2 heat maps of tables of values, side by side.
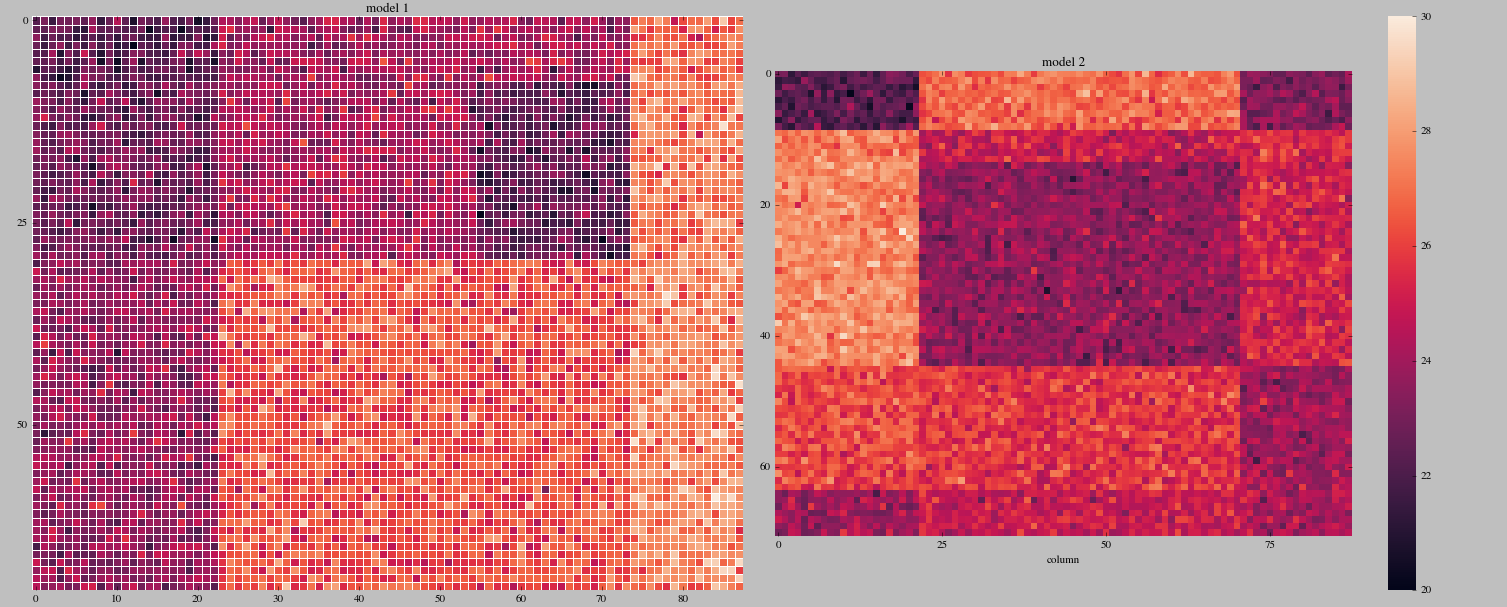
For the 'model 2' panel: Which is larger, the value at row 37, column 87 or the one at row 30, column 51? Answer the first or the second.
the first
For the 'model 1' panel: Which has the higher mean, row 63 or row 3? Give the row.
63
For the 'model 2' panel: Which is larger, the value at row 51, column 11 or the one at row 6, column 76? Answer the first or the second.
the first
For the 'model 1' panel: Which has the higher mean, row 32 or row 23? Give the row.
32
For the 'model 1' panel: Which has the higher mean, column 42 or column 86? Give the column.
86
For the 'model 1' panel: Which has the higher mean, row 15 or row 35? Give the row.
35
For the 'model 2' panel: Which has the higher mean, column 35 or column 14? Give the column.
14
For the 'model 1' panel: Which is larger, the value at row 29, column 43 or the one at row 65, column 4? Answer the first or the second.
the first
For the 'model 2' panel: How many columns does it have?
88
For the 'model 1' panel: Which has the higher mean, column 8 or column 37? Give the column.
37
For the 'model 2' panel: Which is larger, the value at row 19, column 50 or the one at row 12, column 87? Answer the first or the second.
the second
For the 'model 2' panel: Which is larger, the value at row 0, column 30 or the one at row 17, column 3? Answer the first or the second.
the second
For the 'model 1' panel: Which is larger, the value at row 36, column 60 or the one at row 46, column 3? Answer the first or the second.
the first
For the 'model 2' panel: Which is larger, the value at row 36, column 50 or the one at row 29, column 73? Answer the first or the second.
the second
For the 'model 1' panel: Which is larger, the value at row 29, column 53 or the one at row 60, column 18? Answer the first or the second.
the second
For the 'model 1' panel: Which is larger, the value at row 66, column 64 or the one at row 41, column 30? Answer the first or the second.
the first
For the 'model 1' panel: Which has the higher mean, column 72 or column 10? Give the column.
72
